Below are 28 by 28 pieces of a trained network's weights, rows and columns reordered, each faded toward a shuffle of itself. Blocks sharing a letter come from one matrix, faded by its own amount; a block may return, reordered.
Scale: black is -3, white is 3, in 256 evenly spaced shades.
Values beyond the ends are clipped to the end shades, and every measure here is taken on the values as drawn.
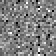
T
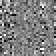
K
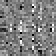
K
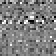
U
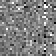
T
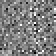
T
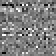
U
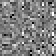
K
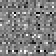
U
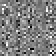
K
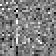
T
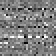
U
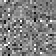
K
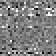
U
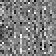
K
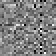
K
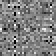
K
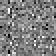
T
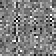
K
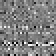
U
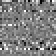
U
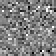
T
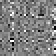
K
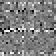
U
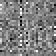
K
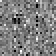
K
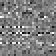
U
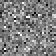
T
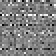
U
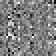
K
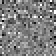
K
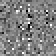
T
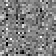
K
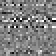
U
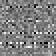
U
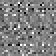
U
